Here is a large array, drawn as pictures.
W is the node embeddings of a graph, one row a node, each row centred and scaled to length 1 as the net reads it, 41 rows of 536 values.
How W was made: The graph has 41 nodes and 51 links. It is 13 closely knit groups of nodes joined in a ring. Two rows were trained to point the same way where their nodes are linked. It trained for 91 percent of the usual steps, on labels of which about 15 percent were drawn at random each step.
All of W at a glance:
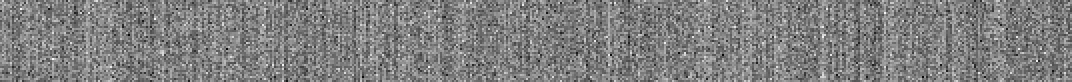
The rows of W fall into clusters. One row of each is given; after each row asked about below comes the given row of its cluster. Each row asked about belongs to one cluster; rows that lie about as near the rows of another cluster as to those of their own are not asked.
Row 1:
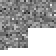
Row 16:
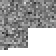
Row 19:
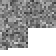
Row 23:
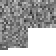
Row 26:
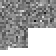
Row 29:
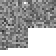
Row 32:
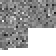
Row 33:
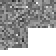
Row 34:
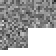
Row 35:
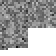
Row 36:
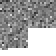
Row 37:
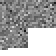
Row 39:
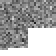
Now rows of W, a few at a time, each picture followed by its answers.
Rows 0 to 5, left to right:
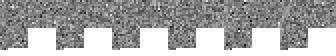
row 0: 37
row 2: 26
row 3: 34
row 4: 19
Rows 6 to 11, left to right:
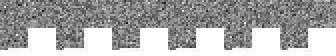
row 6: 16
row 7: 33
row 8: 29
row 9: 37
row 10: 36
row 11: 33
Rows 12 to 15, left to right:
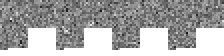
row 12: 23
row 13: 16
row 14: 29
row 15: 34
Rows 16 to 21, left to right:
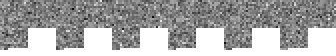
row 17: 1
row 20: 32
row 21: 26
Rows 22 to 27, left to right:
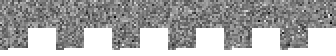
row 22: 35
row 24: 19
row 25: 23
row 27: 39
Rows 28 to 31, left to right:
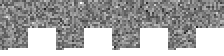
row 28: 35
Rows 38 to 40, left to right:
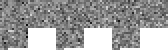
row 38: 23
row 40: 36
